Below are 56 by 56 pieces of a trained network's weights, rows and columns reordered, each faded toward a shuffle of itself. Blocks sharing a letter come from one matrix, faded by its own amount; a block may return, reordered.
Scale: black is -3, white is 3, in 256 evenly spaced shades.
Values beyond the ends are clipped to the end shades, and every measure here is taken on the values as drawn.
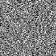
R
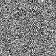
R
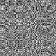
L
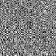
L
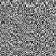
L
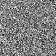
R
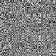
L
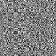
L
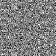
R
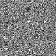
R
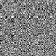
L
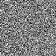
R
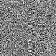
R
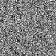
R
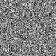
R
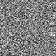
R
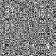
L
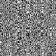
L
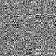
L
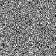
R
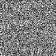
R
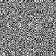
L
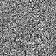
R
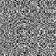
L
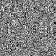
R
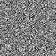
R
